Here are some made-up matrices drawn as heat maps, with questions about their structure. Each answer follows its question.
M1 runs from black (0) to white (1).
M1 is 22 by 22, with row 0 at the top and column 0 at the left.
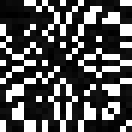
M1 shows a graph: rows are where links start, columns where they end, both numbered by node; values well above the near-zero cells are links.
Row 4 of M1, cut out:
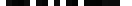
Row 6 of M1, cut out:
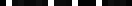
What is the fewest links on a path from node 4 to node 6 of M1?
2
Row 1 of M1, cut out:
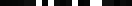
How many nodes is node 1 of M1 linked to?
5
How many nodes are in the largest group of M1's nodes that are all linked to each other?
7
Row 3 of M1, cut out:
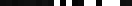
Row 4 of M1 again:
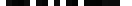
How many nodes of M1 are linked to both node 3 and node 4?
0
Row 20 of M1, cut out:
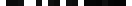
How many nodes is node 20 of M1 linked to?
7
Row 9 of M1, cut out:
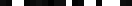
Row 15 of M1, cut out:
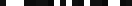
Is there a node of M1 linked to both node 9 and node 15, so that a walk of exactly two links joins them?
yes
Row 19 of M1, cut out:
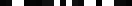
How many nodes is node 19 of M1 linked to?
8
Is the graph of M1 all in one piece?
yes
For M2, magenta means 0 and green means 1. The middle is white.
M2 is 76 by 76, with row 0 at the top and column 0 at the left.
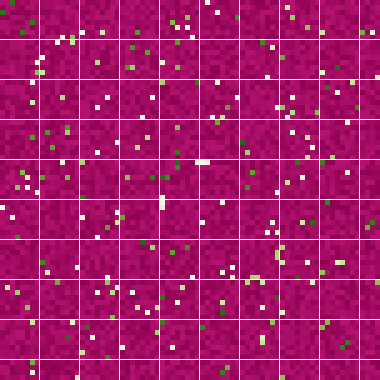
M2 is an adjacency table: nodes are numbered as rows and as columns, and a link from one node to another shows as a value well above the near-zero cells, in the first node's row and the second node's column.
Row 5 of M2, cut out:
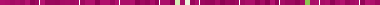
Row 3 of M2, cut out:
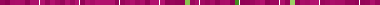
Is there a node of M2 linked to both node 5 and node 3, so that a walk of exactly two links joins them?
yes
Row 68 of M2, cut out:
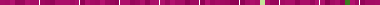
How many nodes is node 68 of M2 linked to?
2
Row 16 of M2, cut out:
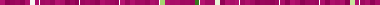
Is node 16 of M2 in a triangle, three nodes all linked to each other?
yes
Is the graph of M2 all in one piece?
yes
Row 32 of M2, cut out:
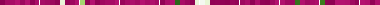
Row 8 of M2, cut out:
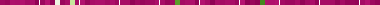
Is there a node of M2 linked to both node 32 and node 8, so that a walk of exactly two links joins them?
yes
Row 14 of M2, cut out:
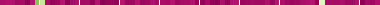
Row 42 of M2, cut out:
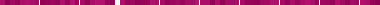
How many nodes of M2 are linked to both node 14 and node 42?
0
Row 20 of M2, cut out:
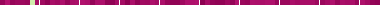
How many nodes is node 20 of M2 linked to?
1
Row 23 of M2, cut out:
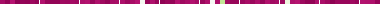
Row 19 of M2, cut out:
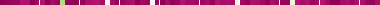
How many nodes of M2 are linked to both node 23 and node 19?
0
